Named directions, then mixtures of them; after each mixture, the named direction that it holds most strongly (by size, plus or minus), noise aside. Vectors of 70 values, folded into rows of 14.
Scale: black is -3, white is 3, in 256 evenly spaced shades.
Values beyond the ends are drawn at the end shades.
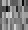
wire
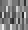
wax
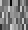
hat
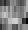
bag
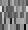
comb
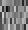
comb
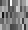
hat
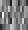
hat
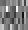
wax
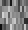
hat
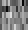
wire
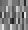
wax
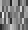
hat
